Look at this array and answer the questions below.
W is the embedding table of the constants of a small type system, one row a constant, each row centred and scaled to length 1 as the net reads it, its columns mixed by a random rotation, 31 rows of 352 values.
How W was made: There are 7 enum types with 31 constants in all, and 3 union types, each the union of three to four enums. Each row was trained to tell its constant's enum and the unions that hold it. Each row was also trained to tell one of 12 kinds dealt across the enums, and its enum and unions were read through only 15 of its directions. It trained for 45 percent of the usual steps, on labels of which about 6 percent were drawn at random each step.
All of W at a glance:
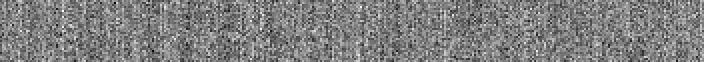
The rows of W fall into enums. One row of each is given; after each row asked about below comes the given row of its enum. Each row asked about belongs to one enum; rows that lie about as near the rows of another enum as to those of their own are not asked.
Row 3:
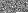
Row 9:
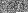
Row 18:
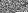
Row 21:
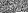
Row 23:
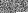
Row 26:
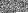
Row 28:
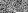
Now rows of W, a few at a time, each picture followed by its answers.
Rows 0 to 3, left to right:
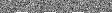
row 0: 26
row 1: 9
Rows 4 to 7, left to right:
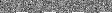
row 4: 23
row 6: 9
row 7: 21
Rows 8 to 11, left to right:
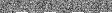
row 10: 3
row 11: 9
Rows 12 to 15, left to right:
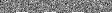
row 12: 23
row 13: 23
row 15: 3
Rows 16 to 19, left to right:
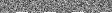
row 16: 18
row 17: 9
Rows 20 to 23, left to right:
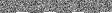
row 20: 26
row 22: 23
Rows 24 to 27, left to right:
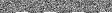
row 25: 21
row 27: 21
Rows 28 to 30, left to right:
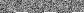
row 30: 26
